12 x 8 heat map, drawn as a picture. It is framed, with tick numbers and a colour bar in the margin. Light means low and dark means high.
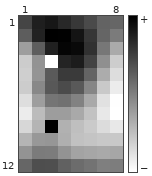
Average level on the scale: 50%. Ninth with the lowest average: middle right. Stripes: none. Lone odd cells: 2, 1 higher and 1 lower than their neighbours. Roughest part: top left.
